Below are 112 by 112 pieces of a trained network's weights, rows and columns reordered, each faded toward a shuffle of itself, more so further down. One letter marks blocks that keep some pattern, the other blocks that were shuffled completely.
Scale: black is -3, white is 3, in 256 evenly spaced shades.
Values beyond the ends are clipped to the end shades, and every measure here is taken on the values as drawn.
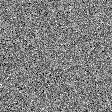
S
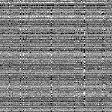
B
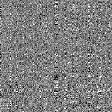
B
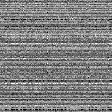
B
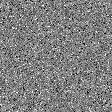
S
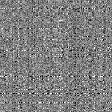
B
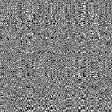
B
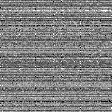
B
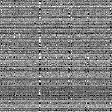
B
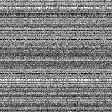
B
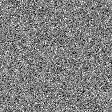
S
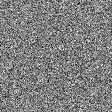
S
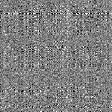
B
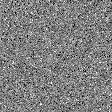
S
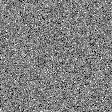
S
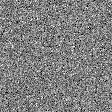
S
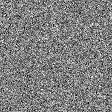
S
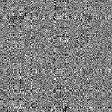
B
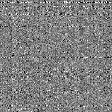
B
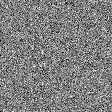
S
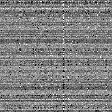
B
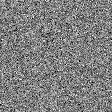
S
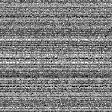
B
